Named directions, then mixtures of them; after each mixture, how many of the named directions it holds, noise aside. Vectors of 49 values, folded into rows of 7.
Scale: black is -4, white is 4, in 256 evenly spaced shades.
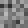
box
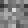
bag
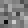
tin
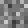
three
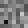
two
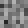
two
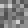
one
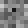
one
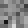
two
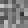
two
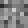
three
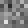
two
